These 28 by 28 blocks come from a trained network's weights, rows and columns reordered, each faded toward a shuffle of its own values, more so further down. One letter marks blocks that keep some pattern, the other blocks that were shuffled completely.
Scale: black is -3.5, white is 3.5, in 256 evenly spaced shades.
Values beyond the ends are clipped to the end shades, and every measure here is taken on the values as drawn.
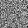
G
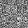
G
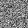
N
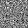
G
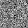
G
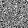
N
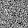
N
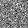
N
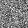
N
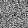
G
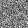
N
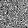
N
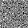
G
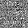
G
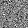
N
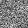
N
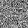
G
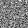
N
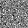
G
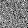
G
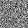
G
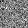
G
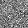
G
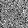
N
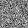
N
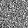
G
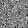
N
